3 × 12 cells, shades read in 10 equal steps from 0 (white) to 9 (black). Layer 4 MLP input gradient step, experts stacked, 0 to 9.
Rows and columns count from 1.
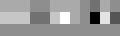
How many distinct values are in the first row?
3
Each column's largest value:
4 4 4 5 5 4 4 4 4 9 4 6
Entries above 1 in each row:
12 10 12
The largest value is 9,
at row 2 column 10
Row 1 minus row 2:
1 1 1 -1 -1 1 3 0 0 -4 2 -2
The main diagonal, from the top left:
3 2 4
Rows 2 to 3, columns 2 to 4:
2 2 5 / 4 4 4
